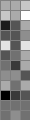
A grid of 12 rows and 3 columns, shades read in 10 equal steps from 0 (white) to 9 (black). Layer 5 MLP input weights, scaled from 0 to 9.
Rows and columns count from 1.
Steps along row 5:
up down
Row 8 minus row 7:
-1 -3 3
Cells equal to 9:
1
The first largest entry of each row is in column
1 2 1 1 2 1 2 3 2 1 1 1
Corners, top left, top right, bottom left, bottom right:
3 2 5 5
